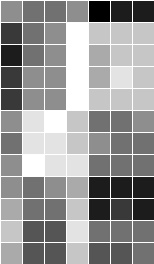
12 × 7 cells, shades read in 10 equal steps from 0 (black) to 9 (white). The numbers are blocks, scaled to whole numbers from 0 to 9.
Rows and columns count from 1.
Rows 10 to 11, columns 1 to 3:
6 4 4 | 7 3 3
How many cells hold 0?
1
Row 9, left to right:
5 4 5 6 1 1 1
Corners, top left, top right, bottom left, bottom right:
5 1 6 4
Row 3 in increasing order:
1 4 5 6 7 7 9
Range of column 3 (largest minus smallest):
6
